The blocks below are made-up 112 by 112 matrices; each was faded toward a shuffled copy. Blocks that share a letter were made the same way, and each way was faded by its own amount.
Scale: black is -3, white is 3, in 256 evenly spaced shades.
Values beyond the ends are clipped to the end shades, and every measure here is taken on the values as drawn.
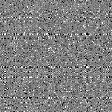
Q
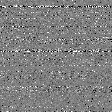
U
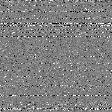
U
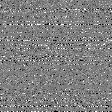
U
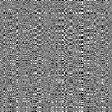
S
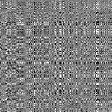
S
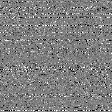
U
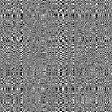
S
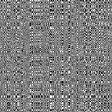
S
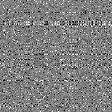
Q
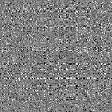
Q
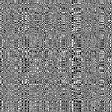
S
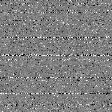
U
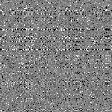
Q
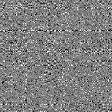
Q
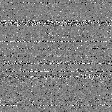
U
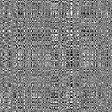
S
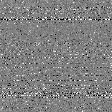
U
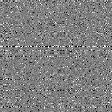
Q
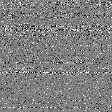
U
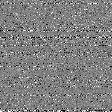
U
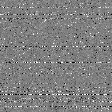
U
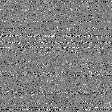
U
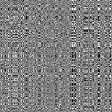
S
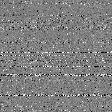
U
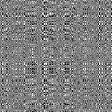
S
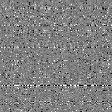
Q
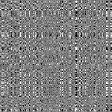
S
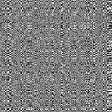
S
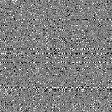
Q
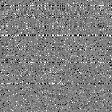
Q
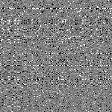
Q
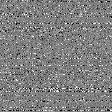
U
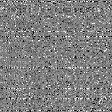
Q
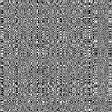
S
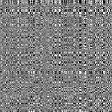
S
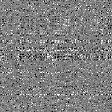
Q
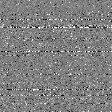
U
